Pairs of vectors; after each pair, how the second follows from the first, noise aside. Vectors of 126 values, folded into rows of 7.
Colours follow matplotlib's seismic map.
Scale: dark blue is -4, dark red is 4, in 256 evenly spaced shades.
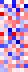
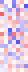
shrunk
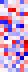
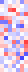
shrunk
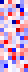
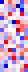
copied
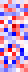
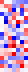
reversed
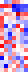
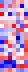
reversed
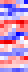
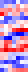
reversed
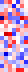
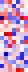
copied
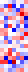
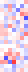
shrunk
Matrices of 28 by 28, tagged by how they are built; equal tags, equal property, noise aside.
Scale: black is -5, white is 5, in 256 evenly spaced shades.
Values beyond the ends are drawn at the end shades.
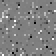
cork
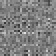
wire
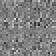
wire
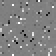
cork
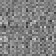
wire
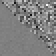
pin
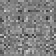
wire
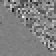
pin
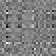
wire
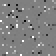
cork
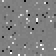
cork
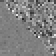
pin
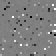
cork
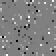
cork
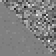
pin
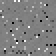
cork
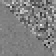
pin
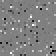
cork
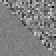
pin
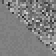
pin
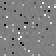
cork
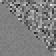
pin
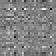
wire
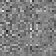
wire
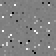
cork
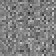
wire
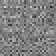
wire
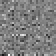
wire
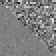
pin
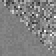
pin
